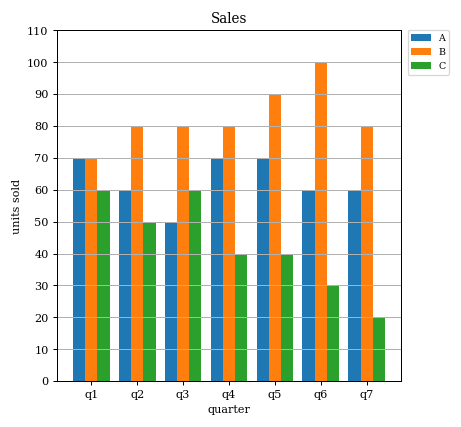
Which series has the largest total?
B
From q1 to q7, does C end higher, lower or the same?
lower
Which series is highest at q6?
B
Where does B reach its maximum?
q6
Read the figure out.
Title: Sales
x-axis: quarter, ticks q1 q2 q3 q4 q5 q6 q7
y-axis: units sold, ticks 0 10 20 30 40 50 60 70 80 90 100 110
Legend: A, B, C
Values:
A: 70 60 50 70 70 60 60
B: 70 80 80 80 90 100 80
C: 60 50 60 40 40 30 20
